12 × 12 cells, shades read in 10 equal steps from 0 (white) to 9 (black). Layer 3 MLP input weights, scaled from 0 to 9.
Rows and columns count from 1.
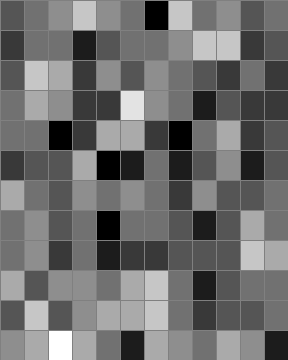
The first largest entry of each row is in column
7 4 4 9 3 5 8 5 5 9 9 6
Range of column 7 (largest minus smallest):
7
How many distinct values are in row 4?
7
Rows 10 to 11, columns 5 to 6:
5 3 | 3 3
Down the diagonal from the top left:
6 5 3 7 3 8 5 6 6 6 6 8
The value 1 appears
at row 4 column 6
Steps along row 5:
same up down down same up up down down up down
